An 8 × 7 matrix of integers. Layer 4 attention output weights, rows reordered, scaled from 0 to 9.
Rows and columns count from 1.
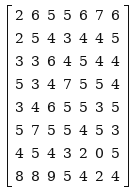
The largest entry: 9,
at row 8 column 3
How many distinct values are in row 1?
4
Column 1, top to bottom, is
2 2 3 5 3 5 4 8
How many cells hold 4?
14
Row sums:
37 27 29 33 31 34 23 40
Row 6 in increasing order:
3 4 5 5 5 5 7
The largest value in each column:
8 8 9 7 6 7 6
